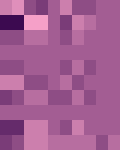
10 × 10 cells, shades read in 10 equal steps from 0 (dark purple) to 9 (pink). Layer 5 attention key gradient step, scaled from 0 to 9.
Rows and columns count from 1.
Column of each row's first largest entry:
2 3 3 1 7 1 3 1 3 3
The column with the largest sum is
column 3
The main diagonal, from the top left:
7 0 6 5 5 6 6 5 5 6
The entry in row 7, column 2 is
4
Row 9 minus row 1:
-5 -6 3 4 0 -3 3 1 0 0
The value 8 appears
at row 1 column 2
